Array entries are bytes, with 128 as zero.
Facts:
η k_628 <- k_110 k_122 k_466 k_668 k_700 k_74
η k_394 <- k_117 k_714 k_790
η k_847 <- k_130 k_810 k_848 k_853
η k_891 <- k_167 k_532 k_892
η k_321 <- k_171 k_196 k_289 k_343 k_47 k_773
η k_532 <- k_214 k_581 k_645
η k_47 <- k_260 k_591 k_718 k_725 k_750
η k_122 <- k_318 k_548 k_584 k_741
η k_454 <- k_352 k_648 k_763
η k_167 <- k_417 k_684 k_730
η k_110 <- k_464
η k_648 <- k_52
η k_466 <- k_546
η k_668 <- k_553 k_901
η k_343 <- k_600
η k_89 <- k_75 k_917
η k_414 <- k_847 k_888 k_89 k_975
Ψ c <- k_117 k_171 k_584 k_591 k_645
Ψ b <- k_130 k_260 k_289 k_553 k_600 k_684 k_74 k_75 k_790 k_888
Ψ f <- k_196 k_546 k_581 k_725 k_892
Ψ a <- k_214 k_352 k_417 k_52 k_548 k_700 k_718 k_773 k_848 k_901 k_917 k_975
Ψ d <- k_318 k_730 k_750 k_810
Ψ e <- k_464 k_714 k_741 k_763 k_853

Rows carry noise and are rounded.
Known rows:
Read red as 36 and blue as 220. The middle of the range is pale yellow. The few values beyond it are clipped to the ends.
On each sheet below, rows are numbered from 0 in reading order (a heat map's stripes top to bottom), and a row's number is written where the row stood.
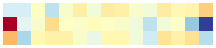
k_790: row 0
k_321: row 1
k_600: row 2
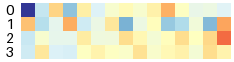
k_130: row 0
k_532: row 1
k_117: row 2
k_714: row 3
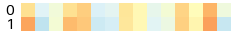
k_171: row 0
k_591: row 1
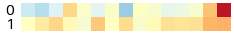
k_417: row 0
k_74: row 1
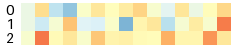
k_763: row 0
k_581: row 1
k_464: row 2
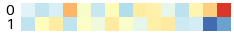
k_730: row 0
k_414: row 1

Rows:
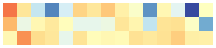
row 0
k_648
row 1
k_196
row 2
k_546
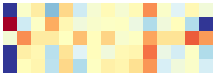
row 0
k_848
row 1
k_47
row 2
k_548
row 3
k_853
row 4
k_810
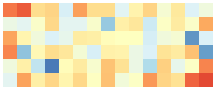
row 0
k_122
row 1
k_892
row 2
k_394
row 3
k_260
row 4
k_52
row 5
k_584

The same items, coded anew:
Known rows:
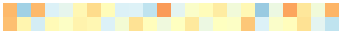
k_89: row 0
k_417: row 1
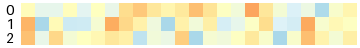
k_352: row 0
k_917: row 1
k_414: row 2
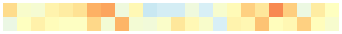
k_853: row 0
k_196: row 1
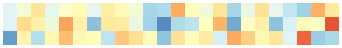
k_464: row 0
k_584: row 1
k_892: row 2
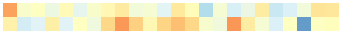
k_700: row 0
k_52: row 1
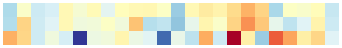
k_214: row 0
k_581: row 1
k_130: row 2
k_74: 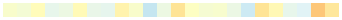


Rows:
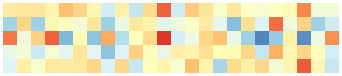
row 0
k_47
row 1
k_730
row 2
k_454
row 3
k_684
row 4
k_725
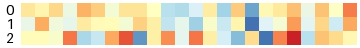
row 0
k_741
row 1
k_318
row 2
k_546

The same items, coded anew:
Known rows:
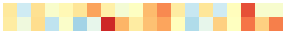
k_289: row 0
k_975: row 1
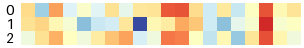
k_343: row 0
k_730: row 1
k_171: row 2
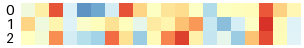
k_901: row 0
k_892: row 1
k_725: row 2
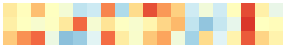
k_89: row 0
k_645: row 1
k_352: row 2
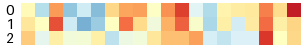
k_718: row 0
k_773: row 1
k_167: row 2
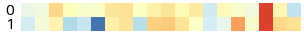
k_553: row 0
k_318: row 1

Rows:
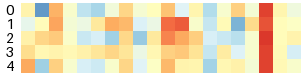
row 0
k_464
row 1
k_591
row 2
k_891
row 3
k_790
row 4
k_714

